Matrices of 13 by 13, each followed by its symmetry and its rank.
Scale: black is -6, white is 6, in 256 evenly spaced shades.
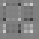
symmetric, rank one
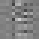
neither, rank two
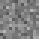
neither, full rank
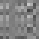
neither, rank two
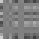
neither, rank one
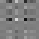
neither, rank one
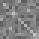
symmetric, full rank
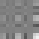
symmetric, rank one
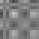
symmetric, rank one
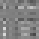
neither, rank two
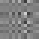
neither, rank one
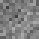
symmetric, full rank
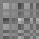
symmetric, rank one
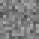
neither, full rank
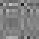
neither, rank two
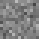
neither, full rank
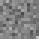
neither, full rank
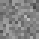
neither, full rank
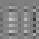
neither, rank one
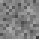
symmetric, full rank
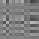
neither, rank one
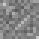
symmetric, full rank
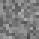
neither, full rank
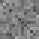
symmetric, full rank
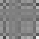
symmetric, rank one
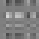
neither, rank one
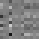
neither, rank two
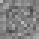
symmetric, full rank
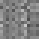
neither, rank two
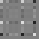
symmetric, rank one
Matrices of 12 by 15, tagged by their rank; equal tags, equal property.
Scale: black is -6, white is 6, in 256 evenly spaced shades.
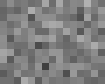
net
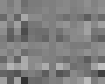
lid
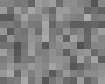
net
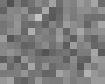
net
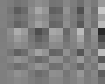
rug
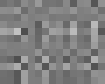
lid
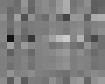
lid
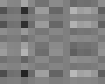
rug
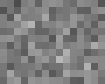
net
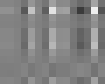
rug
